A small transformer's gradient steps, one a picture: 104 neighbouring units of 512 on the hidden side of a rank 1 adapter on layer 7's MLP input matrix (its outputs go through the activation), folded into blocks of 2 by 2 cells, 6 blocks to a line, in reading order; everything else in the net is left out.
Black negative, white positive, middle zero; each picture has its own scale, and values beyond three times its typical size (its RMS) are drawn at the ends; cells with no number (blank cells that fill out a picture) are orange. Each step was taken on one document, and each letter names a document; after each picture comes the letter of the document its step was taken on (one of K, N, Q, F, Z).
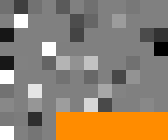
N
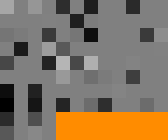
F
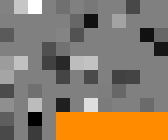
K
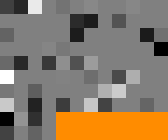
K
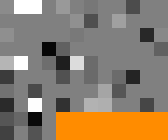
K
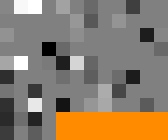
K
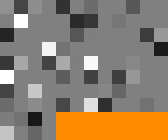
N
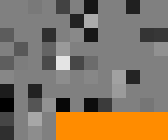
F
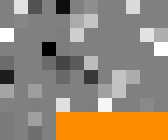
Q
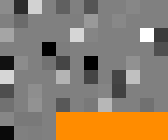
N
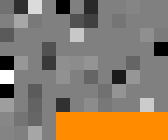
N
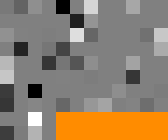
F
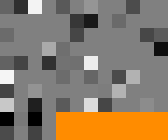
K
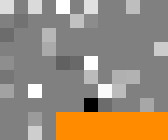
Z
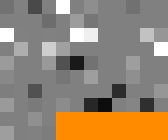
F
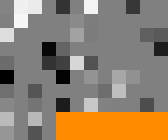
Q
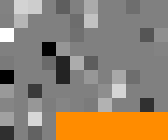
Q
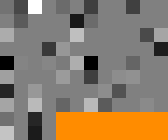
N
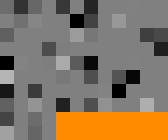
N
